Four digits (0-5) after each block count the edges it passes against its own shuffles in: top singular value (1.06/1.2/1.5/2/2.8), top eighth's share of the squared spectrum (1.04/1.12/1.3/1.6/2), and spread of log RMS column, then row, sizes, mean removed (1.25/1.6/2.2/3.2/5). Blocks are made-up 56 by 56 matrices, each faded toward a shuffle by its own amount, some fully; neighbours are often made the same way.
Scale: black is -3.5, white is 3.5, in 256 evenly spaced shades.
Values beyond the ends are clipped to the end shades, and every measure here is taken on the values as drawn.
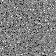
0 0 0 0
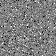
1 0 0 0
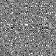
3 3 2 2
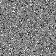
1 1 0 0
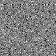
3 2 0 1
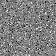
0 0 0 0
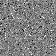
2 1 0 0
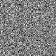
3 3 1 1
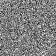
1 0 0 0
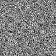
3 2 0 1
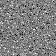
2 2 0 0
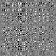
4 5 3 3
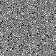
2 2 1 0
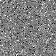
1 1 0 0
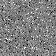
0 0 0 0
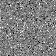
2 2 0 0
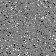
1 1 0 0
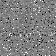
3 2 1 1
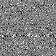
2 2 0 2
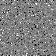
0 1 0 1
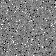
0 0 0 0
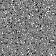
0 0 0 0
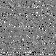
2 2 0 2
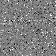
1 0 0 0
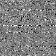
2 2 0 3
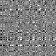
4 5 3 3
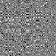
4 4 2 2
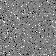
1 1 0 0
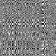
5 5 3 3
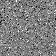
0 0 0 0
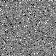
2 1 0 0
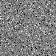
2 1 0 0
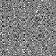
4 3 2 1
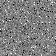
0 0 0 0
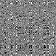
4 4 2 2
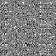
4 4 2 2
